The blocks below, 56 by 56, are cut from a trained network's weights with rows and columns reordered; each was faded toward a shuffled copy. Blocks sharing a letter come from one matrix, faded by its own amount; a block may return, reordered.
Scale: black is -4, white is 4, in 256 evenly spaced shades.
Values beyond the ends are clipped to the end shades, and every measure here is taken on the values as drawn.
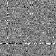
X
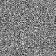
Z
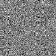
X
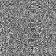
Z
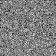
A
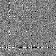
X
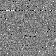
A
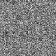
Z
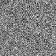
Z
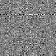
X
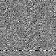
X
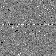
A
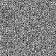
Z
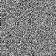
Z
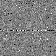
A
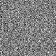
Z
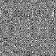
X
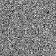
Z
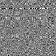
X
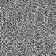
Z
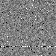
A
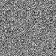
Z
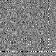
X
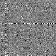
X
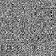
X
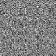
Z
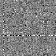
X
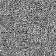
Z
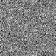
Z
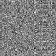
Z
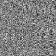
Z
